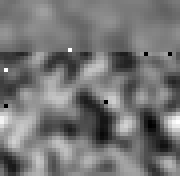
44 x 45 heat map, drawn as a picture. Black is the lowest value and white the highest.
Six lone cells stand out: two far higher and four far lower than their neighbours. A horizontal seam about 30% of the way down splits the table, and the top part is calmer. The field is mottled with small blotches. No regular stripes run through it.
